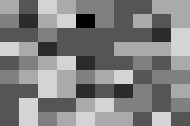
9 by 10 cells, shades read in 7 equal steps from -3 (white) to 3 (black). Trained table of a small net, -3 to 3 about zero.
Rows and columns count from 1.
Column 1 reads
-1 0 1 -2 1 0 1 1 1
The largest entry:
3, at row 2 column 5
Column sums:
2 -1 -5 -5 6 0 2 2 2 -7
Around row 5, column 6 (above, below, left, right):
1 -1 2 1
